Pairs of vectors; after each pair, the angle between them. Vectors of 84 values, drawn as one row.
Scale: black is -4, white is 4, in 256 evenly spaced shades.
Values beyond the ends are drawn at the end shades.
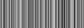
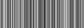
partly opposed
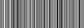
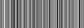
nearly parallel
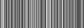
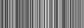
orthogonal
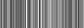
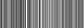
nearly parallel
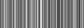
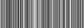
orthogonal
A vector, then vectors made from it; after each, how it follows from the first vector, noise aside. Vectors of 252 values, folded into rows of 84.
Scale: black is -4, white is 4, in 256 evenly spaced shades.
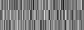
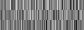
wrapped around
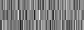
reversed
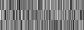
wrapped around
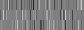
partly zeroed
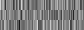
wrapped around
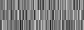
reversed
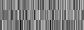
reversed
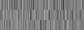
shrunk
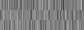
shrunk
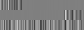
partly zeroed
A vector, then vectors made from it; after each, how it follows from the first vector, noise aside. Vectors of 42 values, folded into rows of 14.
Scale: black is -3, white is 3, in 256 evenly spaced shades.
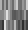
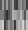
negated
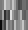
wrapped around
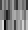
negated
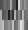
wrapped around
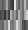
wrapped around
